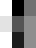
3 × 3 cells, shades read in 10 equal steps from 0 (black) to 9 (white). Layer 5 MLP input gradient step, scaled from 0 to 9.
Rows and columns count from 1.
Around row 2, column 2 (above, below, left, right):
0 1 8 5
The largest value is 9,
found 2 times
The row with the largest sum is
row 2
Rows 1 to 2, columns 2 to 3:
0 4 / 3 5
